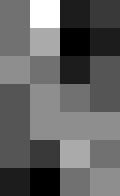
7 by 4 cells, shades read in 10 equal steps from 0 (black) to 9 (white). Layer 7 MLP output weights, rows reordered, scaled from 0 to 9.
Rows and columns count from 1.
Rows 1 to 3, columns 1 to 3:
4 9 1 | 4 6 0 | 5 4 1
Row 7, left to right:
1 0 4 5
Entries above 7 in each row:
1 0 0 0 0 0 0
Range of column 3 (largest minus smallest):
6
